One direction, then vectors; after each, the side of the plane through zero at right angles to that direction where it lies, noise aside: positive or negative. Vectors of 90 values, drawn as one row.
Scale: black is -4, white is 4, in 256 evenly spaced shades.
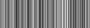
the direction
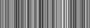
positive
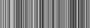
positive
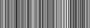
positive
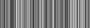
negative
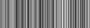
positive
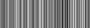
negative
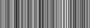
positive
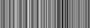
negative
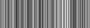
positive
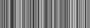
negative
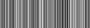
negative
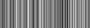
negative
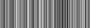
negative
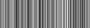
positive
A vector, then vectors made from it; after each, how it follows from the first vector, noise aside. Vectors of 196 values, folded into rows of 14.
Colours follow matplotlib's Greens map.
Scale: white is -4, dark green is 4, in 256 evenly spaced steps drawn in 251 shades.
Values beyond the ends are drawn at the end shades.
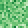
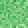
shrunk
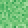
shrunk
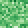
sign-scrambled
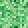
sign-scrambled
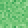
shrunk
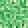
sign-scrambled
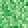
sign-scrambled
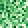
scaled up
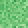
shrunk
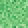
shrunk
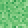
shrunk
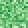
sign-scrambled
